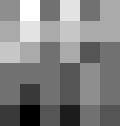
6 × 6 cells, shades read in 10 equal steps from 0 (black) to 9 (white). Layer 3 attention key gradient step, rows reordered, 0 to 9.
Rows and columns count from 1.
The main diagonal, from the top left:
5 8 4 3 5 3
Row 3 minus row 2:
1 -2 -2 -1 -3 -2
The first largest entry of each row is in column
2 2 1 5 5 5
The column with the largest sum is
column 2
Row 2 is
6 8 6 7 6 6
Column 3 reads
4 6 4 4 4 3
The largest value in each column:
7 9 6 8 6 6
